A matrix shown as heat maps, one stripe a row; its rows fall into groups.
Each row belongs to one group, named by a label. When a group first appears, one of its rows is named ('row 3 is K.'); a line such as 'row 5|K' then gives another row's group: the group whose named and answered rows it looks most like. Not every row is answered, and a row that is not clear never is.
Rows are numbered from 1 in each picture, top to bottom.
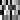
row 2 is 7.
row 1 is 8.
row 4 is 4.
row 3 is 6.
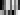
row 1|6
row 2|6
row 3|7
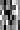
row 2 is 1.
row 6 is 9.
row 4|7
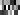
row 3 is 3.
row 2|9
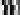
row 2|1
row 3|1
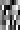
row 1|7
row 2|8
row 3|9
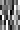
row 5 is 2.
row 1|2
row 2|2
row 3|4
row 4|8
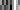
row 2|8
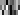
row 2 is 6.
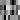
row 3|2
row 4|9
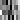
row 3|4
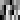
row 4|6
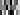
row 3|2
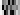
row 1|7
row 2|4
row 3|1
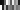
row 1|6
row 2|4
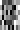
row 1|4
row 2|7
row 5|8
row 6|2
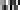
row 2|3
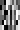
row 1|9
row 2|6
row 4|1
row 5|3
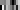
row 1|7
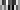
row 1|7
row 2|2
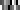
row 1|3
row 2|4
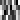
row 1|3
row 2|4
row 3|1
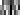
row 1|4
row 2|6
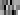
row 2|9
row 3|7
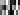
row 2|1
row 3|2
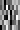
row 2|2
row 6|6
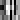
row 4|1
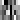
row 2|1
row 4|4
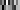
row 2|7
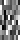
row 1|6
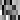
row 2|7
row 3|4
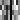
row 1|4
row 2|8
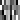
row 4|1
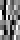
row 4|9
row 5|7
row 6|1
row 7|1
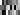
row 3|9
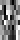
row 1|7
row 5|6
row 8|7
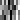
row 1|2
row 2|7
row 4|1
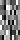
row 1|1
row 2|9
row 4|9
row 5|2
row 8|3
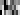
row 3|2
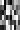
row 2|9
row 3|3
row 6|3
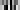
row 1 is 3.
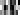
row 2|1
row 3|2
